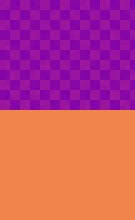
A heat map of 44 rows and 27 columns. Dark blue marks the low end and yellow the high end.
The table splits into 2 rows of 1 panel. Panel 1,1: low, checkered, faint in contrast. Panel 2,1: high, flat.
